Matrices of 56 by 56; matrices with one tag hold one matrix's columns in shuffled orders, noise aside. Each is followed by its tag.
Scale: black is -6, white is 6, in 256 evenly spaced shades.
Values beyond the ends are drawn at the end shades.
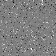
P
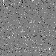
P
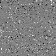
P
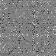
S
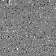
P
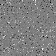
P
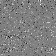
P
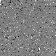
P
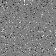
P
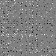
S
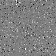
P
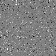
P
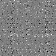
S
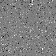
P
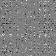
S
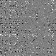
S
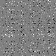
S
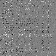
S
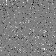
P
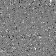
P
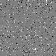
P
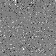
P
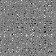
S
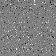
P
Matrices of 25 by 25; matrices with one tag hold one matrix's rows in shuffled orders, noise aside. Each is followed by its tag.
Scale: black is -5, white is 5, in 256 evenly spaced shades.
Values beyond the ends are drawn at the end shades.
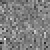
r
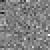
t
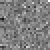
t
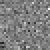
t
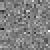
t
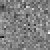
t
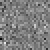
r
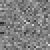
t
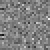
t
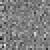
r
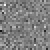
r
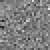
t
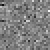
t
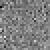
r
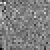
r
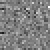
t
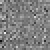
r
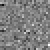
t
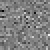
t
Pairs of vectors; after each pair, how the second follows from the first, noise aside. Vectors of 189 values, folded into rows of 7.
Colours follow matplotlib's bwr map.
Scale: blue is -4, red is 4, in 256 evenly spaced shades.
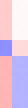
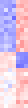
reversed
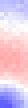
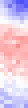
reversed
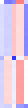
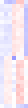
shrunk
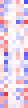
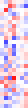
wrapped around
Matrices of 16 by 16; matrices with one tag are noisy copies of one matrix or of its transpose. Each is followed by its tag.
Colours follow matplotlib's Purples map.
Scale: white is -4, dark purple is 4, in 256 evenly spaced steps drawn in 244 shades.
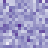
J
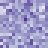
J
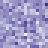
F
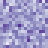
J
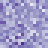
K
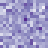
J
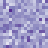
J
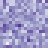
J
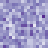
F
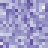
J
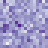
J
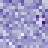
K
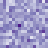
J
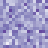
J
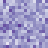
J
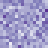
K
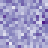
K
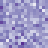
K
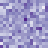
J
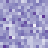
F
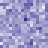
J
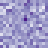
J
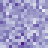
K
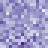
K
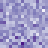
K
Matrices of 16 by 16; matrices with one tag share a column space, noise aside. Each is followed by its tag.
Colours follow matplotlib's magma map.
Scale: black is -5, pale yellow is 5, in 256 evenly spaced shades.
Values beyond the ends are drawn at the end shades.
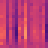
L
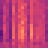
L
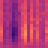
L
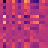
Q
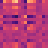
Q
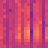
L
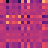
Q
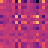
Q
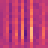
L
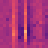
L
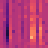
L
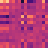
Q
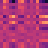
Q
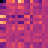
Q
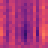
L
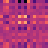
Q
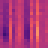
L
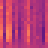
L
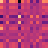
Q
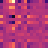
Q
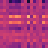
Q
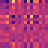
Q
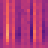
L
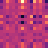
Q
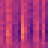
L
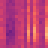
L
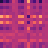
Q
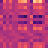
Q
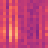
L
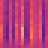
L
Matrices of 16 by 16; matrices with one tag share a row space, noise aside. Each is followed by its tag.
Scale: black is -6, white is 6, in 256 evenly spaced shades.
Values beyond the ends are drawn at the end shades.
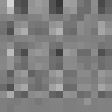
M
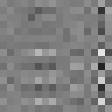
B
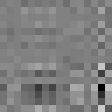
B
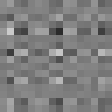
M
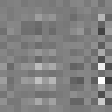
B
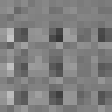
M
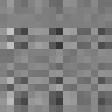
M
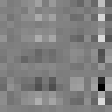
B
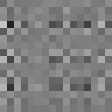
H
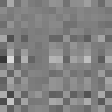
H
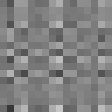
M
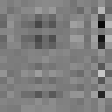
B
